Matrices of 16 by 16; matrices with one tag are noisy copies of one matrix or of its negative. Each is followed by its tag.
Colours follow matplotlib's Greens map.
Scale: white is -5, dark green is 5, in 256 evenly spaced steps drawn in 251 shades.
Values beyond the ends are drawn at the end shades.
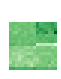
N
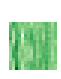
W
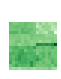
N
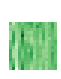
W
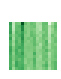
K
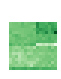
N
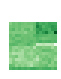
N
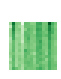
K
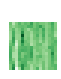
W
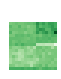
N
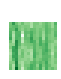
W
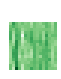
W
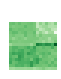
N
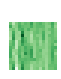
W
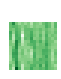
W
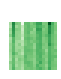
K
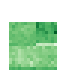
N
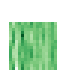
W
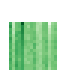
K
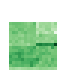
N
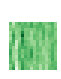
W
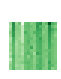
K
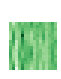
W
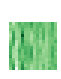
W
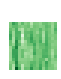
W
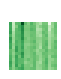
K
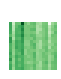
K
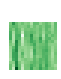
W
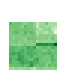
N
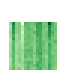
K
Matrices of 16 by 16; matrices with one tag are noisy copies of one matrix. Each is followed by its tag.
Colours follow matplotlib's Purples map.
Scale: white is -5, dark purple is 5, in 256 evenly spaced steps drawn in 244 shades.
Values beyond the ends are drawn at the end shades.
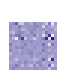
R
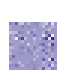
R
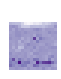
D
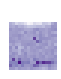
D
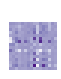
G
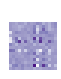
G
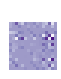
R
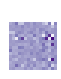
R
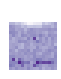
D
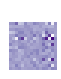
R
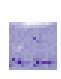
D
